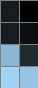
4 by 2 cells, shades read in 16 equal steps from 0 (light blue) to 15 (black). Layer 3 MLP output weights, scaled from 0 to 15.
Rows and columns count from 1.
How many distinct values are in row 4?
2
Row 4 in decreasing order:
1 0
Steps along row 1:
up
